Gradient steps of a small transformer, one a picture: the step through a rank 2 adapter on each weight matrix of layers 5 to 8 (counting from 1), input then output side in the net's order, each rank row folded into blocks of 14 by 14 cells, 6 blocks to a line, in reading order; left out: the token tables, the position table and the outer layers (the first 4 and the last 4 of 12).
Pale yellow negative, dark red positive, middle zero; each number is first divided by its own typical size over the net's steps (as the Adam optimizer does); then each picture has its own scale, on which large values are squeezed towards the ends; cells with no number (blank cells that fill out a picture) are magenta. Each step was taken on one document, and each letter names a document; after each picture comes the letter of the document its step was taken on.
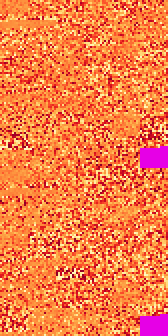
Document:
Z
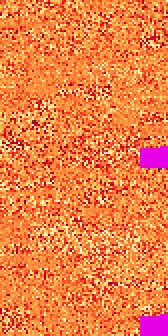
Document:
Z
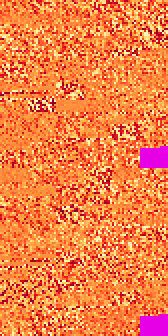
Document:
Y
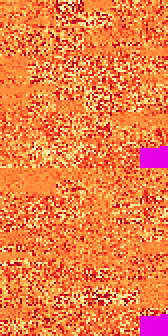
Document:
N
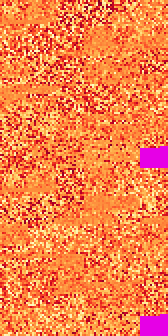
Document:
N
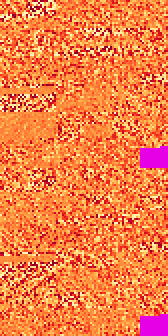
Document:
Y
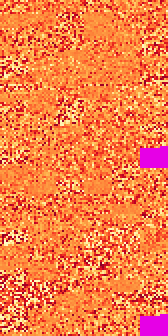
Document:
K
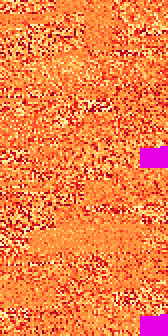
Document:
K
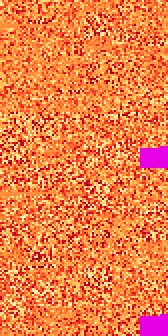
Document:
Z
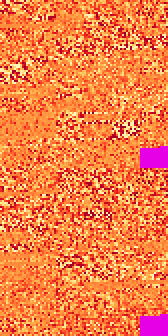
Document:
Y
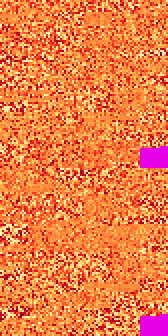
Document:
K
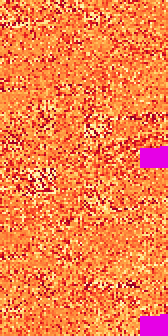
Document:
Z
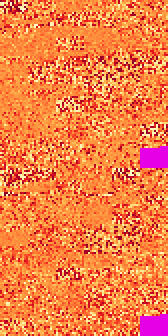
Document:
N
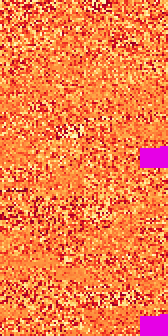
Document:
Y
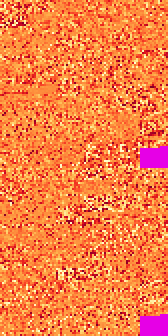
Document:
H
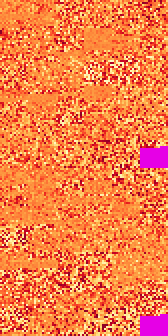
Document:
K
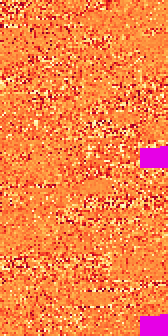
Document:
H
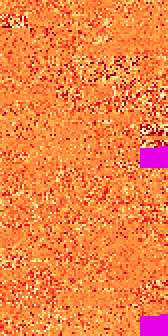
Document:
H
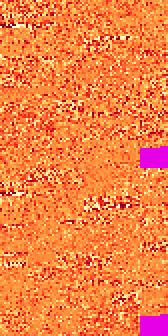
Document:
H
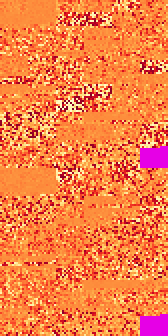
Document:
N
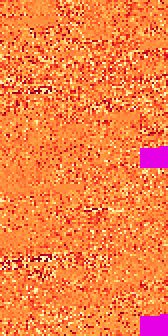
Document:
H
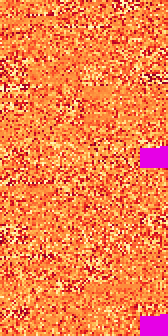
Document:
K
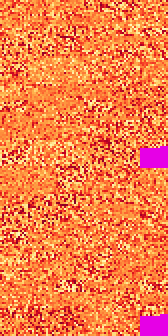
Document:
K
